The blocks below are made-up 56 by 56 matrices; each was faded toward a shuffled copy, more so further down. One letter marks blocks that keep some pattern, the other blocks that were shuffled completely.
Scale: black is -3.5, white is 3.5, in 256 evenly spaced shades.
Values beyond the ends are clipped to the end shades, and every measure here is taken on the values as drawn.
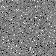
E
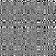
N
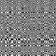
N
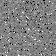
E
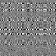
N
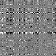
N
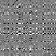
N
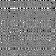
N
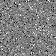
E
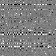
N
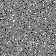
E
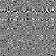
N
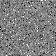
E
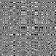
N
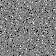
E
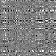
N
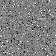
E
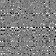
N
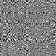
N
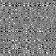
N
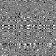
N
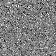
E
